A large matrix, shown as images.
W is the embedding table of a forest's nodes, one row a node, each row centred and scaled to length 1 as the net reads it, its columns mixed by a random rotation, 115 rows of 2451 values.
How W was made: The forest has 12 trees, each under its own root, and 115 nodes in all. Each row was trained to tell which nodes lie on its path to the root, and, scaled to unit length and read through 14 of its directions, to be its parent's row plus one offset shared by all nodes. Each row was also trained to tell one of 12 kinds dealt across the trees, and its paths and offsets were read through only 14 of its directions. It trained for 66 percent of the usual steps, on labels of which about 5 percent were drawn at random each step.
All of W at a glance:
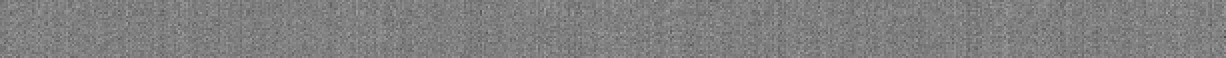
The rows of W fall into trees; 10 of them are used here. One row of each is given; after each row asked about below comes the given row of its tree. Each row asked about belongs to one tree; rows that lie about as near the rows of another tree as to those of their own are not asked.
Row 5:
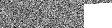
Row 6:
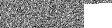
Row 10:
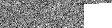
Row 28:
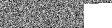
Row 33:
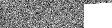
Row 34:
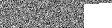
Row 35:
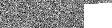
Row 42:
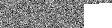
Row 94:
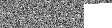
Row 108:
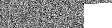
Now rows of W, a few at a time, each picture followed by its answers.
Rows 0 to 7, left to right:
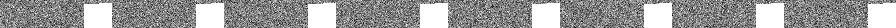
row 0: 42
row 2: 10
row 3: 34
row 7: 94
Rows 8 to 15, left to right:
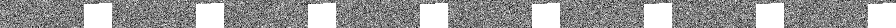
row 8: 94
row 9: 34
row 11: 42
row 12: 5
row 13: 34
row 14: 33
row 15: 94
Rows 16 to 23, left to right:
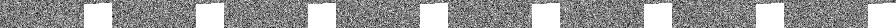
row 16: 5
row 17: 42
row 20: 28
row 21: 108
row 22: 10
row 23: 10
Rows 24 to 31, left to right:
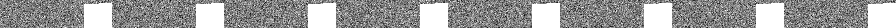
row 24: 10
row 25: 10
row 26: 5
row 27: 94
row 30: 10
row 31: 10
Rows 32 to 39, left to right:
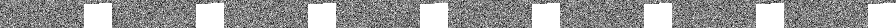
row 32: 42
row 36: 5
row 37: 42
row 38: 94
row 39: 10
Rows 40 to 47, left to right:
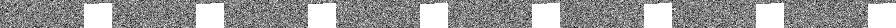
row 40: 6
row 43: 108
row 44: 34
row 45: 5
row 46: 5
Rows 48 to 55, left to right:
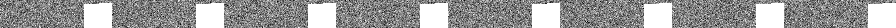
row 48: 5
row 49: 5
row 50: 94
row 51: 28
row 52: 42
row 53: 10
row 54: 34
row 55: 33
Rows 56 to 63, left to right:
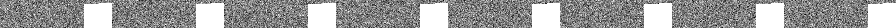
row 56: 108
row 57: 28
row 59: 108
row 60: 42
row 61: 42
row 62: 34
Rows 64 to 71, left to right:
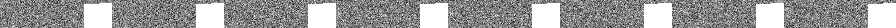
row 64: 34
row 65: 34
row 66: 34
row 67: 94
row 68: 94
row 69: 6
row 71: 5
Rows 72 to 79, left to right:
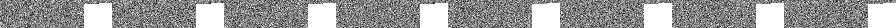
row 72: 42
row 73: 42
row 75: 42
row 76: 5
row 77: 34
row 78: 10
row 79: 34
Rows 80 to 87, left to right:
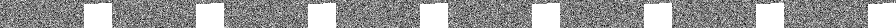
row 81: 34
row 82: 10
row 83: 34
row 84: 94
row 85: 5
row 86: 108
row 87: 108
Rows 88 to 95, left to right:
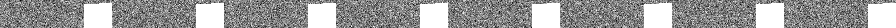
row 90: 6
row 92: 33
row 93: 10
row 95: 108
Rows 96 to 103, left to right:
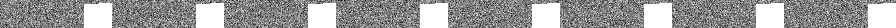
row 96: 108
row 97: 5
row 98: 5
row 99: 94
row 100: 10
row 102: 28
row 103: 28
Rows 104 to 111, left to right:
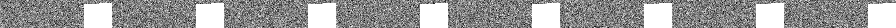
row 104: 10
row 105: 42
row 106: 33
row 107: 42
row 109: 6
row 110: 33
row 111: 34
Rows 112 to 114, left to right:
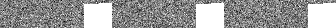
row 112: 94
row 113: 5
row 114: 42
